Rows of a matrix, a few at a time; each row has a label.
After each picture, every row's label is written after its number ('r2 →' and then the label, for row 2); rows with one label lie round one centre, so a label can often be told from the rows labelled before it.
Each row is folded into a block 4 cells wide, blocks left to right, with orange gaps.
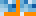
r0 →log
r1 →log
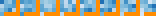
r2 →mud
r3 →mud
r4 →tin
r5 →tin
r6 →mud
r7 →mud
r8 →log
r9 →log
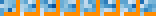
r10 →mud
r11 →log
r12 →log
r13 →log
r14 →tin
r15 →log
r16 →log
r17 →mud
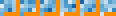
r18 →mud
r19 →mud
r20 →mud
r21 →log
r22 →mud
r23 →tin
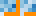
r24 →log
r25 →log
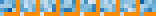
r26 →mud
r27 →tin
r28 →tin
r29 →mud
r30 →log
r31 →tin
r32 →tin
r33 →mud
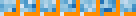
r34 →tin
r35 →log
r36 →tin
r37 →log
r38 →tin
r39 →mud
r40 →tin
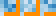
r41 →log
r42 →tin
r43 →log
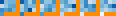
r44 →mud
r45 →mud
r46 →mud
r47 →log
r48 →log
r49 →log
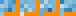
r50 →mud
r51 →tin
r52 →mud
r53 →mud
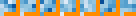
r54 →log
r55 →log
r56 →mud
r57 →tin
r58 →tin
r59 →mud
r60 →log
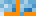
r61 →tin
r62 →mud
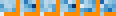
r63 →tin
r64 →log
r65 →tin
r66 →log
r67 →mud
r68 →mud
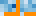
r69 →log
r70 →tin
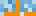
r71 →tin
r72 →tin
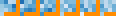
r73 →log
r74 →mud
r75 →mud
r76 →tin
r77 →tin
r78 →tin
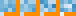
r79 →tin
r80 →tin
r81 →log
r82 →tin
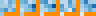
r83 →tin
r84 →log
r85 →log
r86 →tin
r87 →log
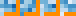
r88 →log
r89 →mud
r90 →log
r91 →log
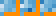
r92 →mud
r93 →mud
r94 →mud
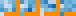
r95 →tin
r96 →mud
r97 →log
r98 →mud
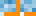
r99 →tin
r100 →tin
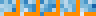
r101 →tin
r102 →log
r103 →mud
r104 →tin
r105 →log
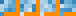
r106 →mud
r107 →tin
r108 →tin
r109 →mud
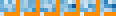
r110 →tin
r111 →tin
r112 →tin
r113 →log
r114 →tin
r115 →log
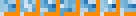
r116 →log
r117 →tin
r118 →log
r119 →mud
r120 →log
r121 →log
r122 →log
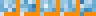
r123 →tin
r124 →log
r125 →tin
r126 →tin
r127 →mud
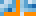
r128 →mud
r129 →log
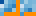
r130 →mud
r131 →mud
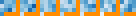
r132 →mud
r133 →log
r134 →tin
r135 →tin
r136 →log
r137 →tin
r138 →mud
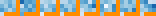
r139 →tin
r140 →mud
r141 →tin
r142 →tin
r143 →log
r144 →tin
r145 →tin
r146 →log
